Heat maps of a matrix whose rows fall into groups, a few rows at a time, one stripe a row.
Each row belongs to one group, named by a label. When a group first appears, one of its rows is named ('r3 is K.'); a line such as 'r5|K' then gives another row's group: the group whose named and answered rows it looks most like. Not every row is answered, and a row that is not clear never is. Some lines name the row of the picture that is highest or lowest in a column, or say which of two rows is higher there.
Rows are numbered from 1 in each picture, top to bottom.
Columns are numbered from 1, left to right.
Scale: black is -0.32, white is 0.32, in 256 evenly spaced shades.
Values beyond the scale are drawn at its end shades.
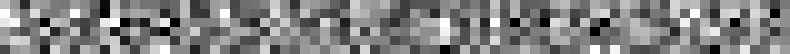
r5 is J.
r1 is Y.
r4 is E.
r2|Y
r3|J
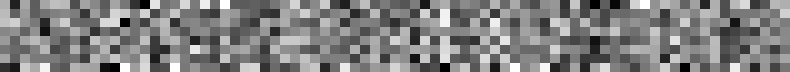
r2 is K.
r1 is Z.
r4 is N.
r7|K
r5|K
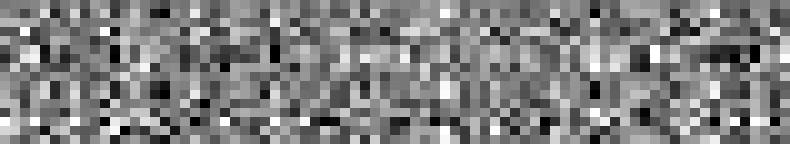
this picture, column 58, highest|5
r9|K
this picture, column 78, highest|4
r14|Y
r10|E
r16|E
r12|Y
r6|N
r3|Y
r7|N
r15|J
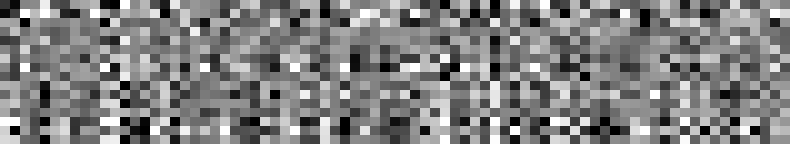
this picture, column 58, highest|15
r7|K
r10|J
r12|J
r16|J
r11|N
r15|Z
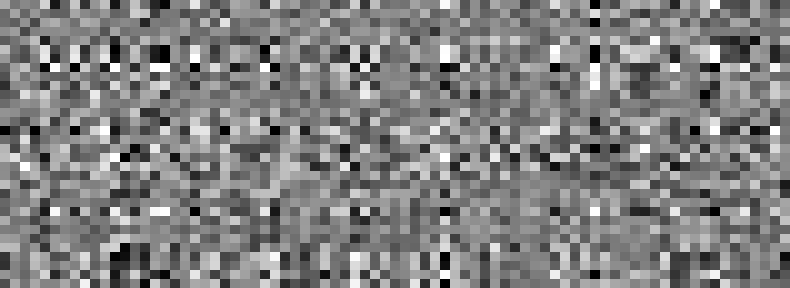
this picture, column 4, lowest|15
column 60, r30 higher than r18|Yes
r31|E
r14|E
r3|Z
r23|N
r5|N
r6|E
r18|J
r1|E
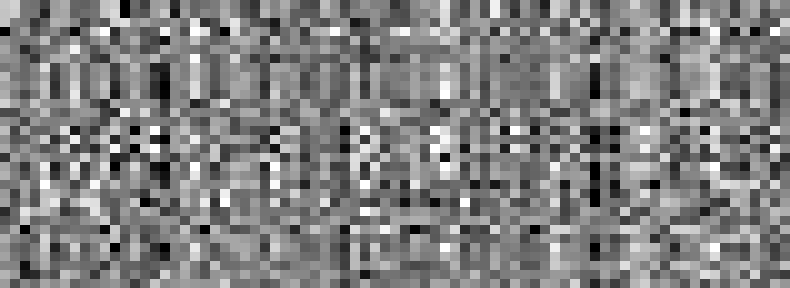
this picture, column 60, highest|7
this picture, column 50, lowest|21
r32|Z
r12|Y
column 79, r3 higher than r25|Yes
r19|E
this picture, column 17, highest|4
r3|K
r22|Z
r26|Y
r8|E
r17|Z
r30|Y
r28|E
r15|Z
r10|E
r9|E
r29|E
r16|E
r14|Y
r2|J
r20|E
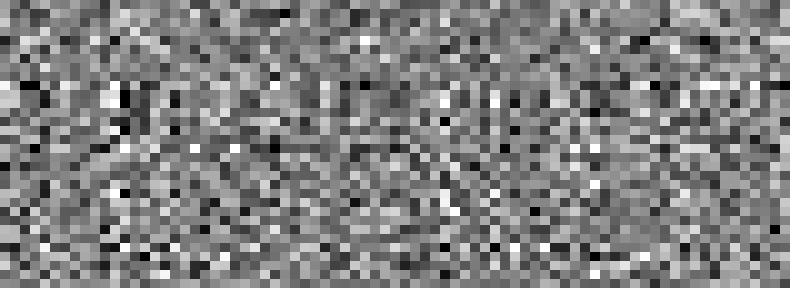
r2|K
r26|Y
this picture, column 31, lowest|14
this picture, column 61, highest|28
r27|J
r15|J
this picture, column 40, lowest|17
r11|J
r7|Y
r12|J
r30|Y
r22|J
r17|K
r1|Y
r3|K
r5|N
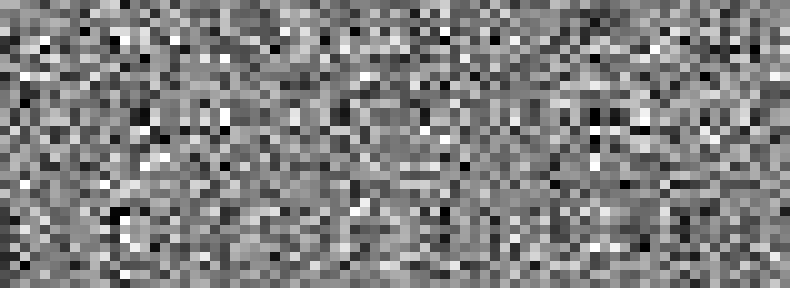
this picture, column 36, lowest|4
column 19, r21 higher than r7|No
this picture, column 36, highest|24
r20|Y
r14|Z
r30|Y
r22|K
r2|K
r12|Y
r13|Z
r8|J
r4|K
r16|E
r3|Z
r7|Z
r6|N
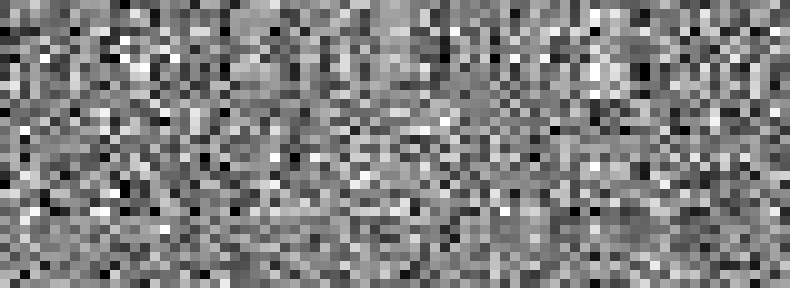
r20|N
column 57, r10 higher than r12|Yes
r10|Y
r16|Y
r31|Y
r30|N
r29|Z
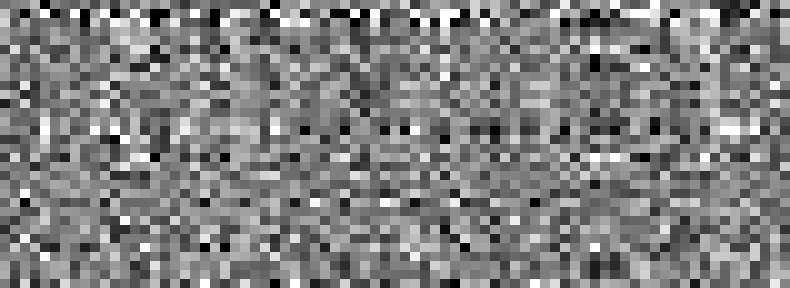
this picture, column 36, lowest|3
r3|K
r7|E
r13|E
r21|Z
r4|K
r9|K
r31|Z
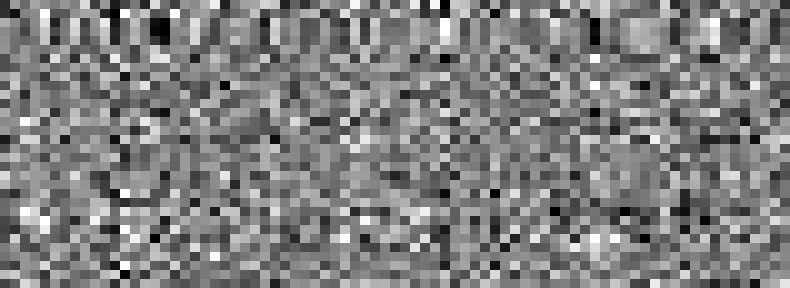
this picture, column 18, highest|2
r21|Y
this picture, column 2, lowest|2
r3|E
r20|Y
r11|Y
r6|Z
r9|J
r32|N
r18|J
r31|J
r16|N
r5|E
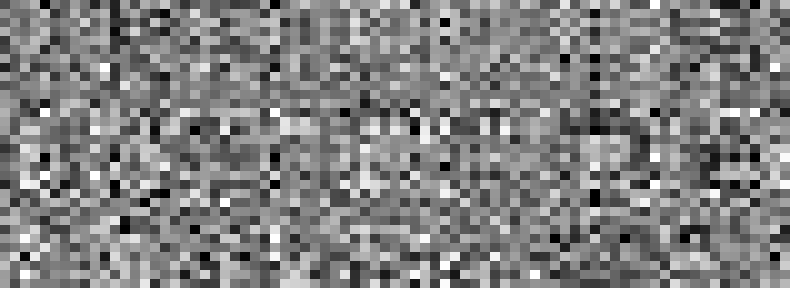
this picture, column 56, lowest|27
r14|K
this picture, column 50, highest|29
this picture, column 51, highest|15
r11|E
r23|Z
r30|K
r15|K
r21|N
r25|J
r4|E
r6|N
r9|E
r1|N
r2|E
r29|Y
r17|N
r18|N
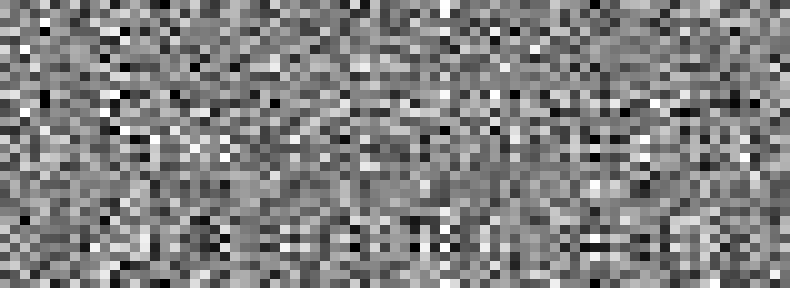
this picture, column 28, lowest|12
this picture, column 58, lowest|8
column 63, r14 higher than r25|No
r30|J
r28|K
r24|E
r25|Y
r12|N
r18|Z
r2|K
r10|N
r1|E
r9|K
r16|Z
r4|J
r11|J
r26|K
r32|E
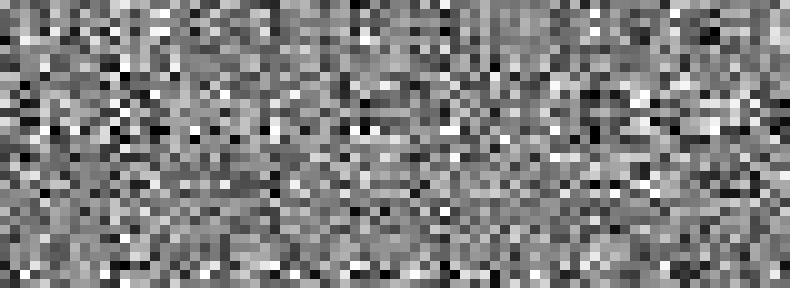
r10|Y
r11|Z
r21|Z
